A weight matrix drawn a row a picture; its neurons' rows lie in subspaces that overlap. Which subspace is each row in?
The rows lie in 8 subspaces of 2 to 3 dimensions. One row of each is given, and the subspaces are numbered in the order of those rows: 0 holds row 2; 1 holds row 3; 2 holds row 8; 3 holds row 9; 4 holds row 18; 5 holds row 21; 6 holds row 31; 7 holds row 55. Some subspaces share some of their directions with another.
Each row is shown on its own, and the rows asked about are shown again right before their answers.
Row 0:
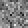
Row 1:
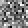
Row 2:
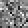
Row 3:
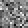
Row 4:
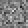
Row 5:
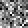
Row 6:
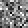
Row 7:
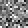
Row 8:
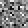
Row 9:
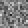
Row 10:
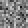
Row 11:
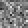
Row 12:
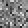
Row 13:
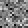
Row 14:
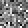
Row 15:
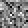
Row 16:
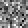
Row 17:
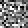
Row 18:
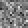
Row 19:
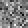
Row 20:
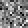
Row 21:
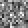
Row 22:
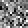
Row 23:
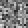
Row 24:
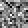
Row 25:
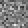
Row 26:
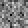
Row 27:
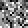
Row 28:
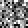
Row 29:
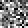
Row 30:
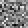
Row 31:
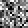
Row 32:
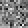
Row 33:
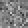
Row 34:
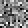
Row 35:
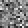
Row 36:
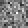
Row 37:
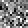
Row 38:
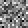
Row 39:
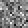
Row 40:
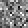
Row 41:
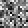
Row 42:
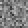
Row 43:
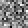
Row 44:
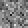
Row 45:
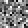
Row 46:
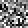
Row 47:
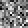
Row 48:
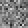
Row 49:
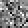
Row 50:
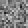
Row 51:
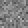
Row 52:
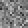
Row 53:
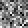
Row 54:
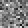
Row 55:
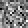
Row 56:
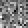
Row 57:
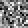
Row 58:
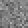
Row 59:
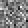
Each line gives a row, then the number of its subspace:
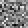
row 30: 2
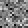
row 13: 5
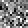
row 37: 2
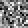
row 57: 3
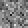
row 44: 5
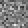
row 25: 2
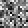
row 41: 6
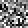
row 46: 2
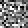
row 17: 2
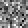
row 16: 6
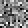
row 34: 3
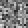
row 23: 7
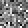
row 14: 3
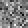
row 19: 6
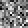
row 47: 6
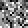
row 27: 5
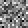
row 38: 6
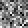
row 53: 7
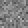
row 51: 6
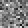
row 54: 1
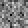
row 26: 5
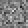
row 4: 7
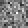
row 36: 0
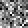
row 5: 7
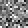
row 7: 5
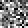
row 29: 1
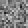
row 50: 7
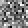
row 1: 0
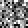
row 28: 5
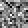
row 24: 4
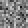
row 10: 7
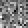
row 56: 7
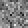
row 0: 5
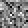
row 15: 4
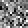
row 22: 2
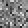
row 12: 3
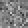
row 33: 0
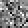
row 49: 0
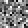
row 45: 1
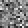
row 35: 1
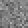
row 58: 1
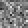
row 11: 4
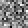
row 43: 0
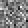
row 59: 7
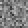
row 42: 5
